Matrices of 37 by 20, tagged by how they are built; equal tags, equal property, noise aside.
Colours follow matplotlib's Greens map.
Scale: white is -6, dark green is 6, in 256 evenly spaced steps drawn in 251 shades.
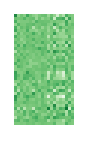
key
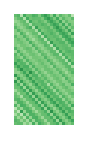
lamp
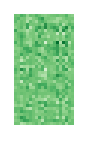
key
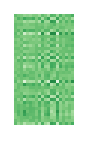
key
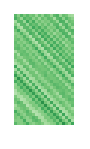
lamp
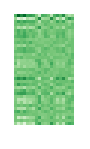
key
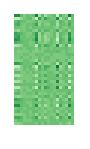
key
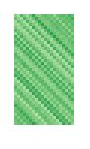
lamp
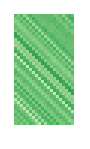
lamp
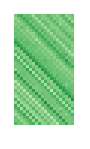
lamp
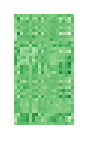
key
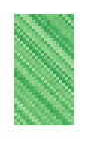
lamp
